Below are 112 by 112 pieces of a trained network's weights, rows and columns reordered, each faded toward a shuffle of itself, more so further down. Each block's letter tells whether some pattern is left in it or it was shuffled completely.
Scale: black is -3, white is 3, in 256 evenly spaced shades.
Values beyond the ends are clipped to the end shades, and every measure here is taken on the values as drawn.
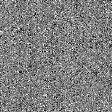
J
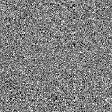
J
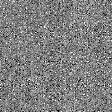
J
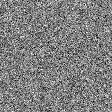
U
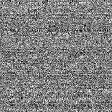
J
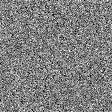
U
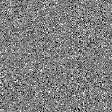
J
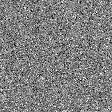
U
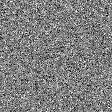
U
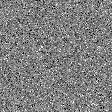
U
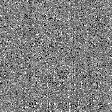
J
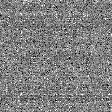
J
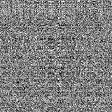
J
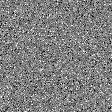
U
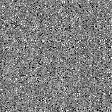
J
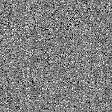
J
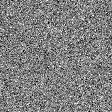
U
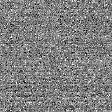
J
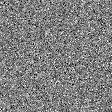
U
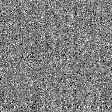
J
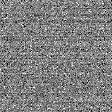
J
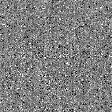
J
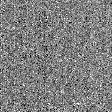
J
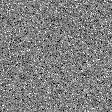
U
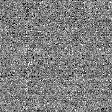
J
